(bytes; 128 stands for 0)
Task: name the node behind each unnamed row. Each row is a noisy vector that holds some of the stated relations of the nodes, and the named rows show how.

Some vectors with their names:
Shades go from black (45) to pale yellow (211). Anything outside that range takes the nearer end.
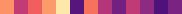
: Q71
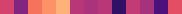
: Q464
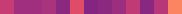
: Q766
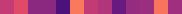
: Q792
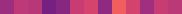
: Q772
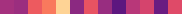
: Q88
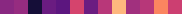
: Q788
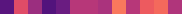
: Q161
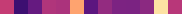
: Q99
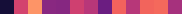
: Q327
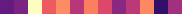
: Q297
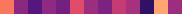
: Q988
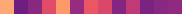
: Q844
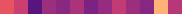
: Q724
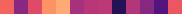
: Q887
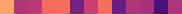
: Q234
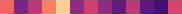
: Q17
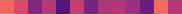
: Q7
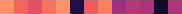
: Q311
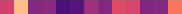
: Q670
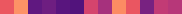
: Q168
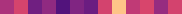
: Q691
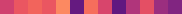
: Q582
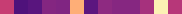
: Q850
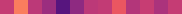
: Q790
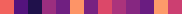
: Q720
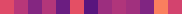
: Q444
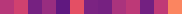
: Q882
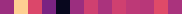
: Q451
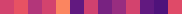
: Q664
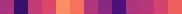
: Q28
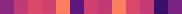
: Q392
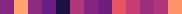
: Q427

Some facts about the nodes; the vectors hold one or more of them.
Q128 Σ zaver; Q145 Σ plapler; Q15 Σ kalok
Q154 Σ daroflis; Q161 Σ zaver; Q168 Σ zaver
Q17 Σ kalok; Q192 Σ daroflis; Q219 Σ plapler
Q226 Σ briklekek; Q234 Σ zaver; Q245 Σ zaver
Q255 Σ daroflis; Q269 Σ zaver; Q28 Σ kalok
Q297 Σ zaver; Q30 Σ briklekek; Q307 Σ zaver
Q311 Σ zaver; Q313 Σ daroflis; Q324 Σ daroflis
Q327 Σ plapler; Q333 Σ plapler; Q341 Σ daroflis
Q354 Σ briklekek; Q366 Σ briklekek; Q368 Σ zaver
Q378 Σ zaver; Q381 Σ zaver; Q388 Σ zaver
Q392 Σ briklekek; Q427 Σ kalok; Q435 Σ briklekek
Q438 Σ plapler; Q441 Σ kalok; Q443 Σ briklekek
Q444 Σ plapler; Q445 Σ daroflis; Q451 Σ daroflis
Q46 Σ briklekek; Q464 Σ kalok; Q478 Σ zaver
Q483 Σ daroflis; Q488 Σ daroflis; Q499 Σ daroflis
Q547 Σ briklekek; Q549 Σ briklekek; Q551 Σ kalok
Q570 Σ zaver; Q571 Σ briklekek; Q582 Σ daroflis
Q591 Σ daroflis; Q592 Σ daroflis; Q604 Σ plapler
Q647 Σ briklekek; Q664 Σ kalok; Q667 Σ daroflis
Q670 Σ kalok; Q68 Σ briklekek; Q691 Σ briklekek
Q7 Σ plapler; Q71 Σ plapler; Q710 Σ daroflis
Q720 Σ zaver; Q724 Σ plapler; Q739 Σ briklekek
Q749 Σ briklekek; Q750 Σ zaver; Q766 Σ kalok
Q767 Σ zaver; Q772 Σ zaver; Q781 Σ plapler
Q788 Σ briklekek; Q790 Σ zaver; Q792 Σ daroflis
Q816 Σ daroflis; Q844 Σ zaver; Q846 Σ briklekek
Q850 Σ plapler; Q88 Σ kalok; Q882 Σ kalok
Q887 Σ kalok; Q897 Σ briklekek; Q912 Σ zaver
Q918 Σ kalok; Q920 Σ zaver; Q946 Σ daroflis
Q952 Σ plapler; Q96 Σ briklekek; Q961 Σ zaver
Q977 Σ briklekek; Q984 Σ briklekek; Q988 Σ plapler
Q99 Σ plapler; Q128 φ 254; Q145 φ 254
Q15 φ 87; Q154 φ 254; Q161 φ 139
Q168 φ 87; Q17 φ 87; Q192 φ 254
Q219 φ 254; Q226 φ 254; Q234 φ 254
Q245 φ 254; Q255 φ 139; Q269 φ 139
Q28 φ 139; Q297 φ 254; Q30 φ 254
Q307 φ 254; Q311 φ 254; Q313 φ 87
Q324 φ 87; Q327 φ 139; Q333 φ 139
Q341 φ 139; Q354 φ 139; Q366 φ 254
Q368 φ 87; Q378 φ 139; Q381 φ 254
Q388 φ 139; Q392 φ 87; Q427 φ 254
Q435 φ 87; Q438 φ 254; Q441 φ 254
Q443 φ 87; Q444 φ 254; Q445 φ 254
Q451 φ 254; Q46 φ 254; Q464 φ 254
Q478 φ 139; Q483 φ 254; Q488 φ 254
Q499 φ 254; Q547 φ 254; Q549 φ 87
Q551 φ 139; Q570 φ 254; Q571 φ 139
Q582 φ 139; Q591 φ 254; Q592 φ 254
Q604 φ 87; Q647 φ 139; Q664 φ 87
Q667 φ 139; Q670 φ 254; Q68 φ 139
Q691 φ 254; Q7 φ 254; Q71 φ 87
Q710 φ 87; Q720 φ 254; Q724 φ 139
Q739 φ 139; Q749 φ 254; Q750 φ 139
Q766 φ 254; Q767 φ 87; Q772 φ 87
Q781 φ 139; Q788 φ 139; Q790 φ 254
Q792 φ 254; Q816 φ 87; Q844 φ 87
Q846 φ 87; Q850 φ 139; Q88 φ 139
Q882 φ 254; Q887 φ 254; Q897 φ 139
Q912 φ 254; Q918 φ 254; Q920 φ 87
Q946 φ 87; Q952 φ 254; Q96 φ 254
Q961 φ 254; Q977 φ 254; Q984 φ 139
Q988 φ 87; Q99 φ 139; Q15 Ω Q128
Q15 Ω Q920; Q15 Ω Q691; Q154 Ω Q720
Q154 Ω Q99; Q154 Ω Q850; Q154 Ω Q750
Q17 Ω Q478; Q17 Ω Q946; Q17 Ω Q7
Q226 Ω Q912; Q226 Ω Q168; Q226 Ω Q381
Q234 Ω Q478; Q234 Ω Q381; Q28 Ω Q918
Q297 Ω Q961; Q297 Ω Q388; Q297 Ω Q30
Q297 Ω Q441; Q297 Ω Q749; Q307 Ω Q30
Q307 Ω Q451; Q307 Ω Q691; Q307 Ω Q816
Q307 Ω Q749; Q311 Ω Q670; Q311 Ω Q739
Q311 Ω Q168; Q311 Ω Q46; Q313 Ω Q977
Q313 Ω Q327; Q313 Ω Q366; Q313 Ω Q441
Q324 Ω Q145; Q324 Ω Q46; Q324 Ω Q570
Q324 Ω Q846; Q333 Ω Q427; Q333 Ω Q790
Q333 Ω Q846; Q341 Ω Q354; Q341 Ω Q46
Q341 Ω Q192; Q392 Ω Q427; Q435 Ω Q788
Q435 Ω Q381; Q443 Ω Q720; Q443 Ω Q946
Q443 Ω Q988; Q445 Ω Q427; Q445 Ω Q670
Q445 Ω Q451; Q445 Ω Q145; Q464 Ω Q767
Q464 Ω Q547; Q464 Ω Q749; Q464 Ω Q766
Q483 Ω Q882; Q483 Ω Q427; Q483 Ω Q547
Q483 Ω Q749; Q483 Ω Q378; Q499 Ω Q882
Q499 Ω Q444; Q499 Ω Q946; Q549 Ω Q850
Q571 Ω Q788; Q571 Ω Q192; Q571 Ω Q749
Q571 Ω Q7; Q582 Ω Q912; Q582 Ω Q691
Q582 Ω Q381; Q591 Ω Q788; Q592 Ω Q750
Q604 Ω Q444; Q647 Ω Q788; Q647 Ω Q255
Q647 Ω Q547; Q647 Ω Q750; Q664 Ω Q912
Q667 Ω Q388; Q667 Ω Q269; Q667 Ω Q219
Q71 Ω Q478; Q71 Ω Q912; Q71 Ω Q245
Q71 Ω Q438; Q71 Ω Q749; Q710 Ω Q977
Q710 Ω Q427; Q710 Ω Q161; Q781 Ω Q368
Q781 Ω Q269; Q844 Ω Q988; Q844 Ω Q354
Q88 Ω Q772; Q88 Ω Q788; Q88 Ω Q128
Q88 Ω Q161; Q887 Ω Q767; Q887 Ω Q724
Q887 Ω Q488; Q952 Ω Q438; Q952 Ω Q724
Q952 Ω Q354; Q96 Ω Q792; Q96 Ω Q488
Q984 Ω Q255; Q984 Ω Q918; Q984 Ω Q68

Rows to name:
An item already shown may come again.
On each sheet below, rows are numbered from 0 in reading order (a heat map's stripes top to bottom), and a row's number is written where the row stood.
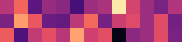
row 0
Q846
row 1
Q816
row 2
Q592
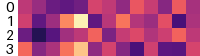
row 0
Q767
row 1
Q571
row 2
Q68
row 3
Q17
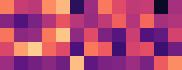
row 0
Q226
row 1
Q897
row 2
Q17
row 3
Q445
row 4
Q918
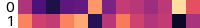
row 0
Q750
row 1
Q226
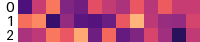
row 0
Q961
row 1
Q46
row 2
Q15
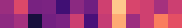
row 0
Q691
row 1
Q788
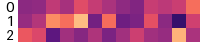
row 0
Q551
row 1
Q15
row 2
Q724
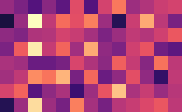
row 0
Q547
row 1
Q667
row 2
Q551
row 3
Q710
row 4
Q767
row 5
Q15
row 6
Q739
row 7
Q219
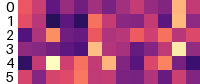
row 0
Q724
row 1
Q946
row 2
Q961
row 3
Q255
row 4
Q313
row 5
Q604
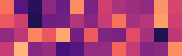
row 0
Q720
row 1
Q478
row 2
Q15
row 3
Q670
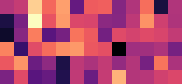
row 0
Q307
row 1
Q781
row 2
Q368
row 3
Q154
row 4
Q192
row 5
Q749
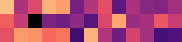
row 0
Q952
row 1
Q354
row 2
Q324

